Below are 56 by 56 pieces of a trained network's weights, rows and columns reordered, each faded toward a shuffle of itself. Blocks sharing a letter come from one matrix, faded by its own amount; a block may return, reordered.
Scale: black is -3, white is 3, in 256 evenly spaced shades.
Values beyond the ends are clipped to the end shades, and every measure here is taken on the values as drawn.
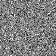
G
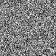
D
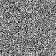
D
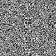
D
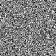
D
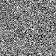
D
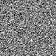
D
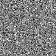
G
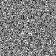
D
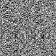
D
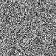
D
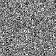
G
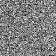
G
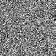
G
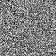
D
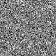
D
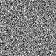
D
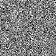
D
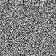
D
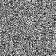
D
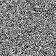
G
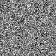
D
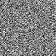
D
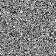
G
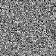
G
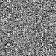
D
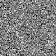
D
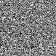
G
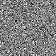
D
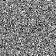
G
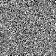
G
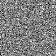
G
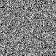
G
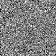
G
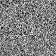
G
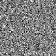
D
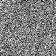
G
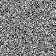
D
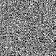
D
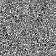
G
